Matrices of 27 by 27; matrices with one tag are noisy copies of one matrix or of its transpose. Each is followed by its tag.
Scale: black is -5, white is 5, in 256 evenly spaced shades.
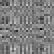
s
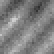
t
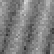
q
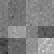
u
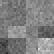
u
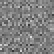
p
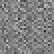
p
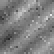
t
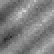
t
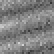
q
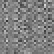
p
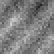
t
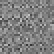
p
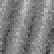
q
